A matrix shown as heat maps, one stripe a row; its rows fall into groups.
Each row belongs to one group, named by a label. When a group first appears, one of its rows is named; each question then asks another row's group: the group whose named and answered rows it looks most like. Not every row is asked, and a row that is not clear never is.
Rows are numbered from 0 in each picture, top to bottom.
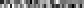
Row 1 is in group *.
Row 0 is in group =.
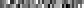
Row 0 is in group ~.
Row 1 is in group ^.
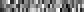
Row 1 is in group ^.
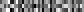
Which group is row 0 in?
~
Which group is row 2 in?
~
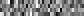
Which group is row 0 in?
~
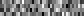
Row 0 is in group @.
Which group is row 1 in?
^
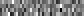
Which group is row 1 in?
@
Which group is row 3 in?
~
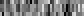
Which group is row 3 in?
@
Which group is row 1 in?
^
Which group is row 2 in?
^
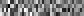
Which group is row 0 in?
~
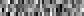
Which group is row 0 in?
~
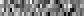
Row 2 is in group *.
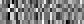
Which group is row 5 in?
^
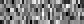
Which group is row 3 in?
^
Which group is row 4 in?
*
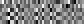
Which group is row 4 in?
~
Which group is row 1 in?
^
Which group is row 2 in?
~
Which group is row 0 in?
*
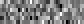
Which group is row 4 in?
=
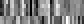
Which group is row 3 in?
=
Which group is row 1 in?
=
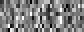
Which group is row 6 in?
~
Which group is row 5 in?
@
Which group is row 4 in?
@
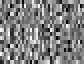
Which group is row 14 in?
~
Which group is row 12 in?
@
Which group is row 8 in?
~
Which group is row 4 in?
@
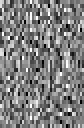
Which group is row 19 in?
~
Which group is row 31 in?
^
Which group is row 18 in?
@
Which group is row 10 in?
=
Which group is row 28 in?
@
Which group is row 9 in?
~
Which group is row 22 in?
~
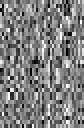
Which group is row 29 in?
^
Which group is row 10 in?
^
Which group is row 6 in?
*
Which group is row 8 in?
@
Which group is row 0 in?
^
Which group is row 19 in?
~
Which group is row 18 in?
=
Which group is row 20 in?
=
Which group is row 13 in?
^
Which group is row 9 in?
@
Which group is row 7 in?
~
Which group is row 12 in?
^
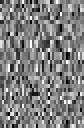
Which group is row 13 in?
^
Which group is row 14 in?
^
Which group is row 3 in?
*
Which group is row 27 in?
*
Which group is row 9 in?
@
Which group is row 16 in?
~
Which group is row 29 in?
~
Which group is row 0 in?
=
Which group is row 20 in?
^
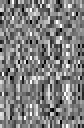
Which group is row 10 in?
=
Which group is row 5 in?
=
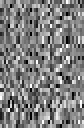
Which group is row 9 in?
^
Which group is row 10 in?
^
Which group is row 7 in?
@
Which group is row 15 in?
*
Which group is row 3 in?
^
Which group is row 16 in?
@
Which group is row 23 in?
*
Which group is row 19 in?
^
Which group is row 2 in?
=
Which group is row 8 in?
=
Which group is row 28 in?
=
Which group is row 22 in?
=
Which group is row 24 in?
*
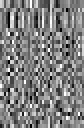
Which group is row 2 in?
^
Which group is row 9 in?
^
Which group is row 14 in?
~
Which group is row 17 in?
~
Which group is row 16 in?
@
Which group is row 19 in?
~
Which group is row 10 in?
*
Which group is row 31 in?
=
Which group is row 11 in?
^
